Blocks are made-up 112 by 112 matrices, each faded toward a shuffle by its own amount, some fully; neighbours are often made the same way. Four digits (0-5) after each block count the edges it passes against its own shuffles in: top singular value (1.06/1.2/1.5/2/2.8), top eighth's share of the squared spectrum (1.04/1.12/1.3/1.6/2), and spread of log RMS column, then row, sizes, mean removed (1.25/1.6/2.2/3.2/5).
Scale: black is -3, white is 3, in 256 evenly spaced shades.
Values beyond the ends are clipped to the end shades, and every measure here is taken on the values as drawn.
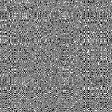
5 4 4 3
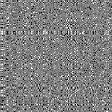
5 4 3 3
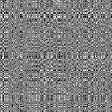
5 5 4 4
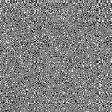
4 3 2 2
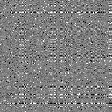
5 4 2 3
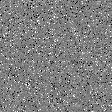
3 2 0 0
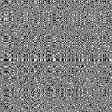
5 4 3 3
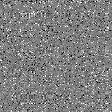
4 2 1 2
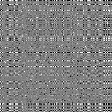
5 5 4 4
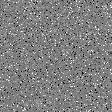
2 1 0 0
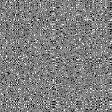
5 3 2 3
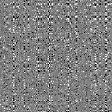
5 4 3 2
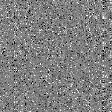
4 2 2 1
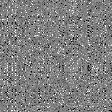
4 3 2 2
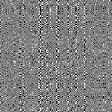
5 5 4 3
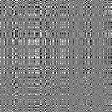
5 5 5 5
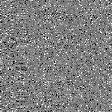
4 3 2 1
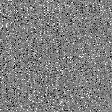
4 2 1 1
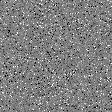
1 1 0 0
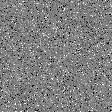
0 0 0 0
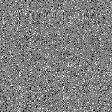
4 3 2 1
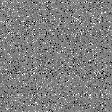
4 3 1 2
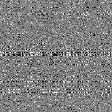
4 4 1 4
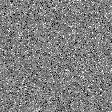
2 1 0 0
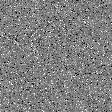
0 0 0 0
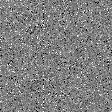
1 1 2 0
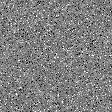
0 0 0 0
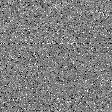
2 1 0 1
